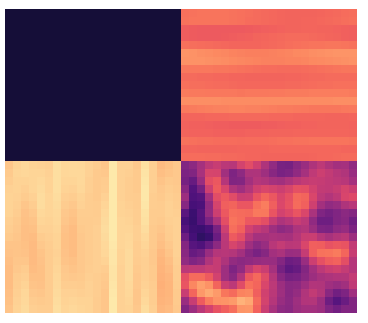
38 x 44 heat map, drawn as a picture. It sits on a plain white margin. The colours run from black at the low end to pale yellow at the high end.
The table splits into 2 rows of 2 panels. Panel 1,1: very low, flat. Panel 1,2: high, streaked across, faint in contrast. Panel 2,1: very high, streaked downward, faint in contrast. Panel 2,2: middling, blotchy, strong in contrast.
